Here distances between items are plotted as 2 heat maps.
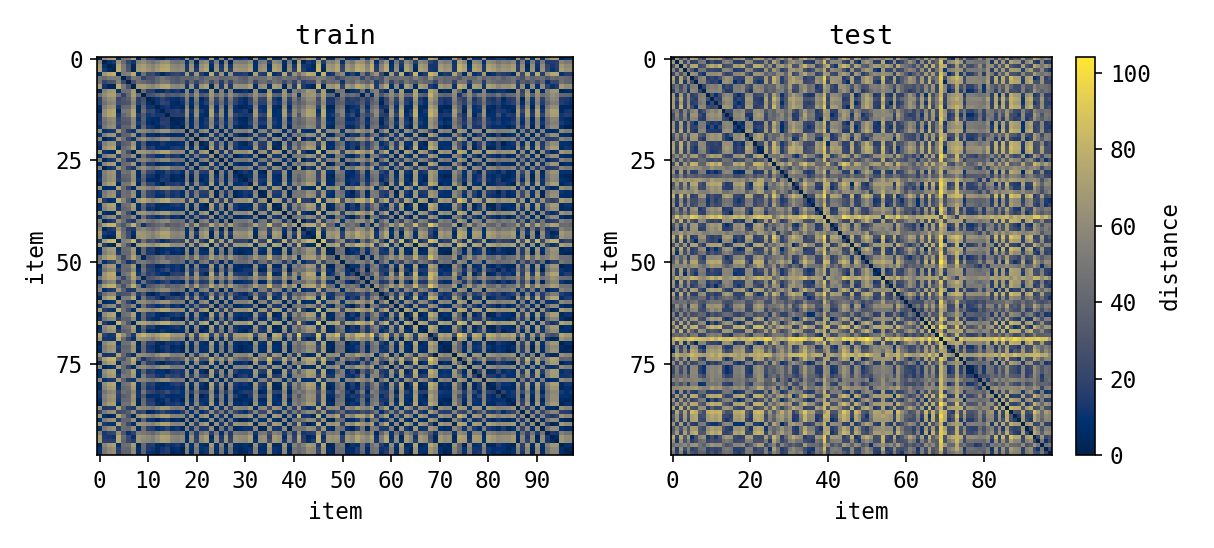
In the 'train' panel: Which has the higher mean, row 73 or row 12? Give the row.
73
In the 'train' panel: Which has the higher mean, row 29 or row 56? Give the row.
56
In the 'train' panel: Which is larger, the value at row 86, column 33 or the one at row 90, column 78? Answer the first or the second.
the second
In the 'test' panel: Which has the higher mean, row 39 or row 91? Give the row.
39
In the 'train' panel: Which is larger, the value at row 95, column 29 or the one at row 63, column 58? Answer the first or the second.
the second
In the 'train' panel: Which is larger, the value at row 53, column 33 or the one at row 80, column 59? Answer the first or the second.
the first
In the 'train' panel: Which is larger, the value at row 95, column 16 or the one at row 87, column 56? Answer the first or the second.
the second
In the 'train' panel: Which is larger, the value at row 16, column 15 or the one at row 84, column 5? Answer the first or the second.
the second
